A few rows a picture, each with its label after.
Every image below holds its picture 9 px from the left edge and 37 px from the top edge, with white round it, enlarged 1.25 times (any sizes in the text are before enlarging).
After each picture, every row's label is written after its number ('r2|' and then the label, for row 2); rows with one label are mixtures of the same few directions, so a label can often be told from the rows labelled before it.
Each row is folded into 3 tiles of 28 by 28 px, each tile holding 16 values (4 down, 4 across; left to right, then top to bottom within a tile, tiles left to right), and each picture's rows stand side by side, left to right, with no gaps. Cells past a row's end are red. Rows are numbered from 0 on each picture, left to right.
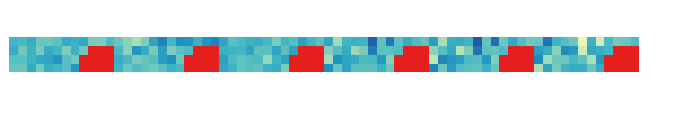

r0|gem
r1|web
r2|gem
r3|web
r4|web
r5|web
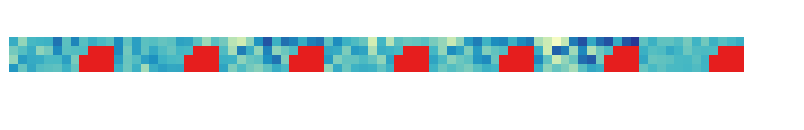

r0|web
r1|gem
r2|web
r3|web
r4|web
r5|web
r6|web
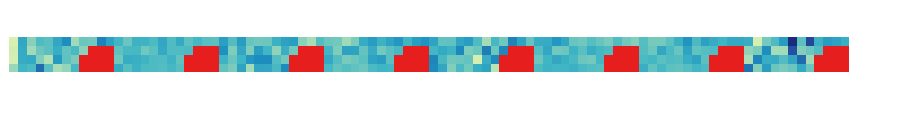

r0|gem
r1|web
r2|gem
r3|web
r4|gem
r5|web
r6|web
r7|web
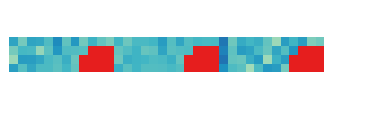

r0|web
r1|web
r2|gem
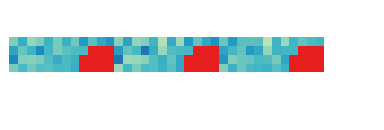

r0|web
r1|web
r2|web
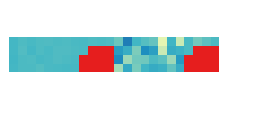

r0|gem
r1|web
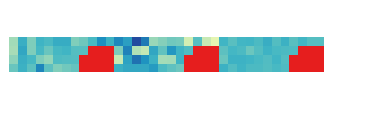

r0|gem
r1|web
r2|web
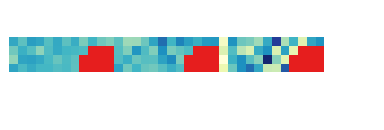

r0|web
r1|web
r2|gem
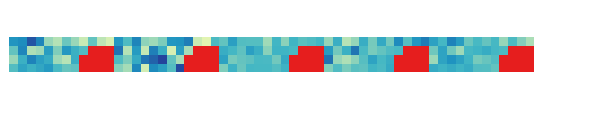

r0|web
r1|gem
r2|web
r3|web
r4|web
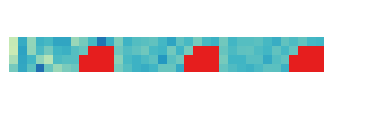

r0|gem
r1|gem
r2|gem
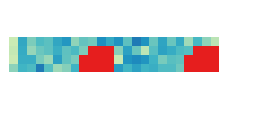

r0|gem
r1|web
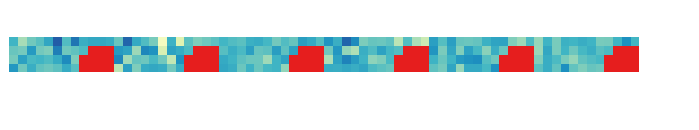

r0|web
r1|web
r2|gem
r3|web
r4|gem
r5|gem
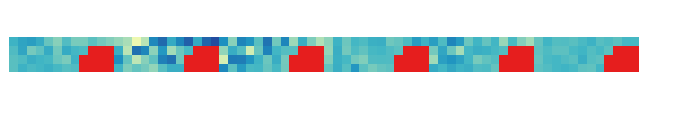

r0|web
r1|web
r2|web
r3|gem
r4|web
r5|gem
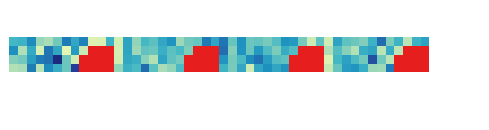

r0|gem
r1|gem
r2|gem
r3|gem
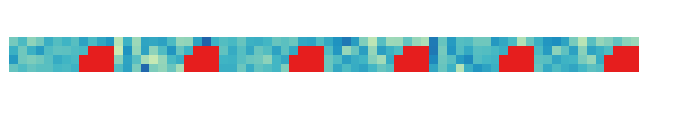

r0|web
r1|gem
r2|gem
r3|web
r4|gem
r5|web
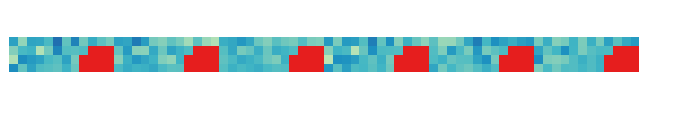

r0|web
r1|web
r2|web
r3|web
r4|web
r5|web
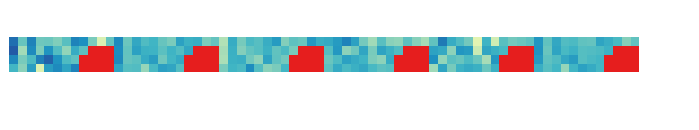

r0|gem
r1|gem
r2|gem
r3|web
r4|web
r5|gem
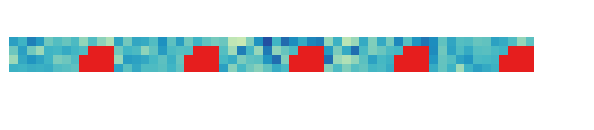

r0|web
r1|web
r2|web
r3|web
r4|gem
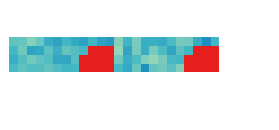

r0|web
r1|gem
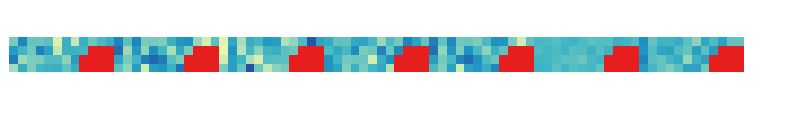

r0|web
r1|gem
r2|gem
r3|gem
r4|gem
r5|gem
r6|gem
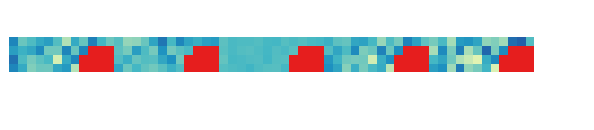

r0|gem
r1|web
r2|gem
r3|gem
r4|gem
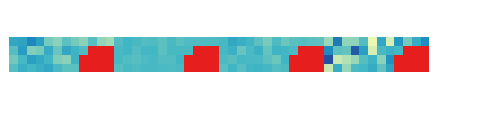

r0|web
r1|web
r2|web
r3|web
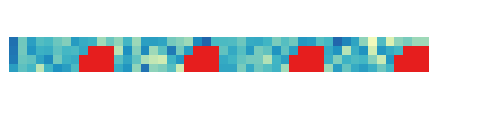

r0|gem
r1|gem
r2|gem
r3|web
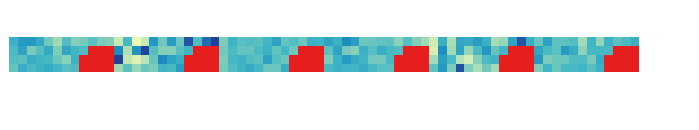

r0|web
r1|web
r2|gem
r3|web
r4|gem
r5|web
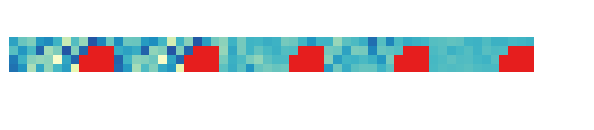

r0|gem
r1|gem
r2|gem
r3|web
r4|web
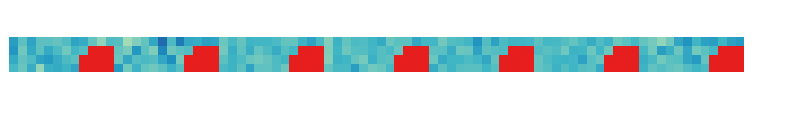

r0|gem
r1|web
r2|gem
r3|gem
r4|web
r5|gem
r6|web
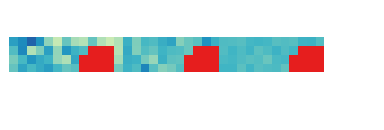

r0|web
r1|gem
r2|gem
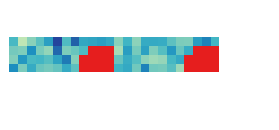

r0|web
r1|gem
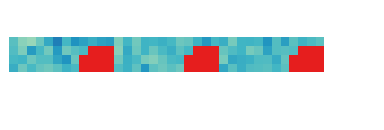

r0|web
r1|gem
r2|web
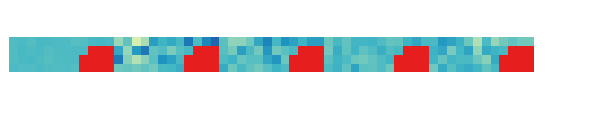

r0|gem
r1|web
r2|web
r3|gem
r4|web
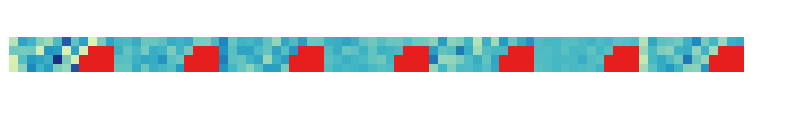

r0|gem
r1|gem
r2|gem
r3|web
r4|web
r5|gem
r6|gem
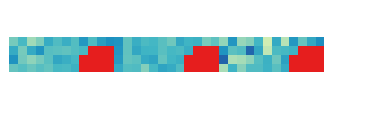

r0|web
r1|gem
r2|web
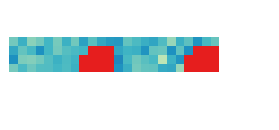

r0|web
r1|gem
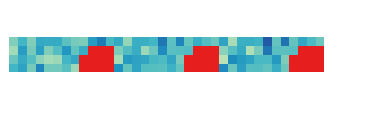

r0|gem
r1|web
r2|web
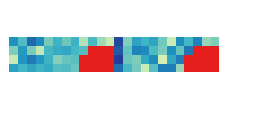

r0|web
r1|gem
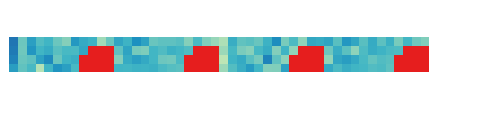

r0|gem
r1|web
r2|gem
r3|web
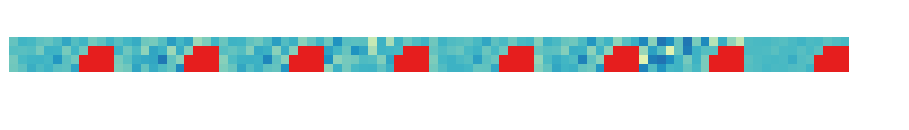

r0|gem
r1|gem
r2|gem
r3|web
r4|gem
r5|gem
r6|web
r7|gem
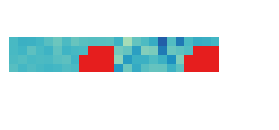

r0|web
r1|web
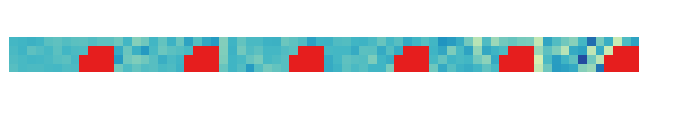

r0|web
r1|web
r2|gem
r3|gem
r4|web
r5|gem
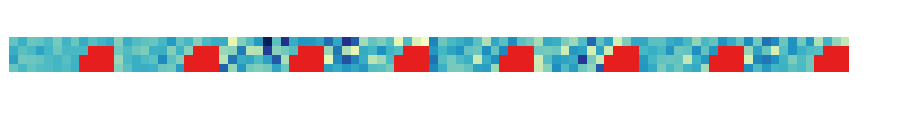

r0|web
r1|gem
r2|web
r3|web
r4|gem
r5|gem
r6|gem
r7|web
